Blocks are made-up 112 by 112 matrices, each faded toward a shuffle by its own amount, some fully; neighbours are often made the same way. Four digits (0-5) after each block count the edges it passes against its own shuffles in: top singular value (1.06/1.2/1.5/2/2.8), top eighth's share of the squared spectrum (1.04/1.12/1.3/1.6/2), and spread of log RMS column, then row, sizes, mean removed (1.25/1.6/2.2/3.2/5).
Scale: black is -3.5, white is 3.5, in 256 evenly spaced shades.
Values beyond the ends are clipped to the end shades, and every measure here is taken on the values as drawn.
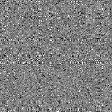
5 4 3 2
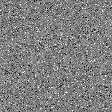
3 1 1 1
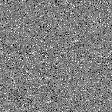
3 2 1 1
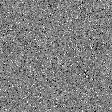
3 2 0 0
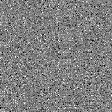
4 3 1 1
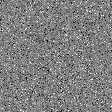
0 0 0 0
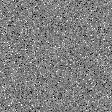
2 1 0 0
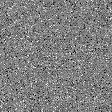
3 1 0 0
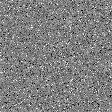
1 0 0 0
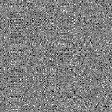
4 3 2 2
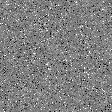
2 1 0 0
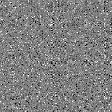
4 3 2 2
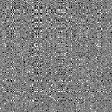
5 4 3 3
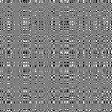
5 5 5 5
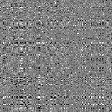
5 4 3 3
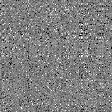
4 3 2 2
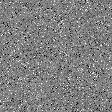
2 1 0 0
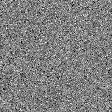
2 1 0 0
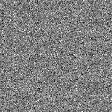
4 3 2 1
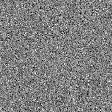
3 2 0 0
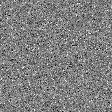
0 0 0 0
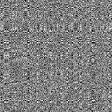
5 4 3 3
